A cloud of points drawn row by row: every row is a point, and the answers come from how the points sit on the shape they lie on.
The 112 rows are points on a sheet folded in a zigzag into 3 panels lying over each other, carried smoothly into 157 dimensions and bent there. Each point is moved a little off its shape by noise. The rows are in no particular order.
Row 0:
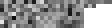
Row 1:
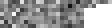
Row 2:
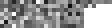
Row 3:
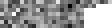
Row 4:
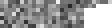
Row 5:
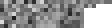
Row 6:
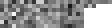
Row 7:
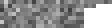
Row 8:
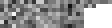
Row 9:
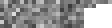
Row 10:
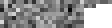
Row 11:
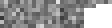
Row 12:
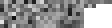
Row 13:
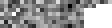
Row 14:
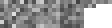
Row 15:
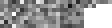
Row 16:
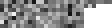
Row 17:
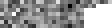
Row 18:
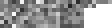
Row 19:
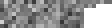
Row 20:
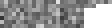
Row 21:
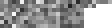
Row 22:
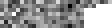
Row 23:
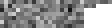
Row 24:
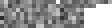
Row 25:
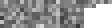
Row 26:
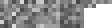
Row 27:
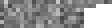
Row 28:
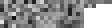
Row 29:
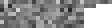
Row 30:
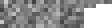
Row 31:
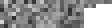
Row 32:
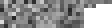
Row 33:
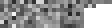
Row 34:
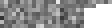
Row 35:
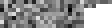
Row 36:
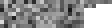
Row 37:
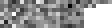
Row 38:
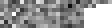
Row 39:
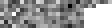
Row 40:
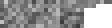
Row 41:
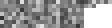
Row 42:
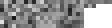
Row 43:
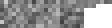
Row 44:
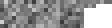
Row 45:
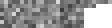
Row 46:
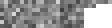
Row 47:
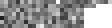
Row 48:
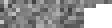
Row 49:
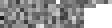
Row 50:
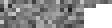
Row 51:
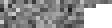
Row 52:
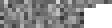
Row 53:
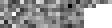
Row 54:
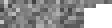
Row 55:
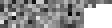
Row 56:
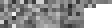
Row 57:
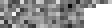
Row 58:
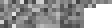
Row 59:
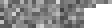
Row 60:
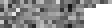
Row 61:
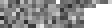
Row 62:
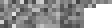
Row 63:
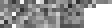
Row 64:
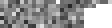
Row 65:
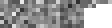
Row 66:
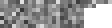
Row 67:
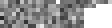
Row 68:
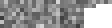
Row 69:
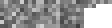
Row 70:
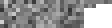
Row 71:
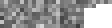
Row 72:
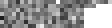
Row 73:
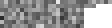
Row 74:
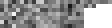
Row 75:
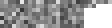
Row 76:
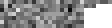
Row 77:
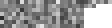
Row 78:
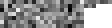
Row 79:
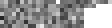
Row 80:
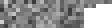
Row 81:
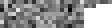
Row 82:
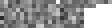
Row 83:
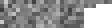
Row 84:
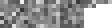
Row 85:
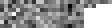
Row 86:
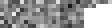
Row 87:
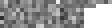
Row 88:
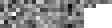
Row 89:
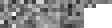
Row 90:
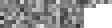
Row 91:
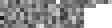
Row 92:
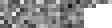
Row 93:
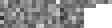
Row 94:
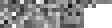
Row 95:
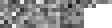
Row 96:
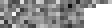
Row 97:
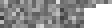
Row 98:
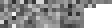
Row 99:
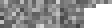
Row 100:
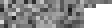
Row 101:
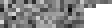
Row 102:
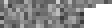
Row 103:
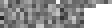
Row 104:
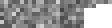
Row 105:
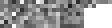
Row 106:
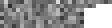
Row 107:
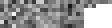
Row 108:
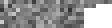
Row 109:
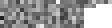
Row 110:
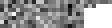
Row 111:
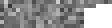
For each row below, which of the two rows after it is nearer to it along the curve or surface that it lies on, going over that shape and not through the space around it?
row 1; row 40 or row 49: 49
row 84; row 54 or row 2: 2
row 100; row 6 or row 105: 6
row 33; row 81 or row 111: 81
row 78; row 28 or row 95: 28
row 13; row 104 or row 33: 104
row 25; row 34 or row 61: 34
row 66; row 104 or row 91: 91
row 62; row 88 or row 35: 88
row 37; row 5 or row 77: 77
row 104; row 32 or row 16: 16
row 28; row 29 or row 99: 29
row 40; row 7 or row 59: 7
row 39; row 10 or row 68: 68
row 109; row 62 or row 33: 62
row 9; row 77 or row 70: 77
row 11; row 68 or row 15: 68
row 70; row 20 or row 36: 36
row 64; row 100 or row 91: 91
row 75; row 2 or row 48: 2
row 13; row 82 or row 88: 82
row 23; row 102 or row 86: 102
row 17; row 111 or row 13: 13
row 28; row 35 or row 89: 35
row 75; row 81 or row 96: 96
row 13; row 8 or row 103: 103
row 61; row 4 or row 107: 4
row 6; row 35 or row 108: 35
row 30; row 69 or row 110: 110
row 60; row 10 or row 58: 58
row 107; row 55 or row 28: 55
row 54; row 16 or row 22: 16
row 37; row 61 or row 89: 61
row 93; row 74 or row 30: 74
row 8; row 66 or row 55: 55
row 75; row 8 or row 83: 8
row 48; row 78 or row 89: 78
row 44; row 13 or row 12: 12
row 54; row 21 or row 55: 55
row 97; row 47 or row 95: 47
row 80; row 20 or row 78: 78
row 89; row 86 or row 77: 77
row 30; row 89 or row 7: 7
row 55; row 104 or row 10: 10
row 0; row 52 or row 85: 85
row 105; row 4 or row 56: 4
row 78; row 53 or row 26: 26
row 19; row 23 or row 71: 23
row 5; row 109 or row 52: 52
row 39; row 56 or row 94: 94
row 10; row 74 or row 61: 74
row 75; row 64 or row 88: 64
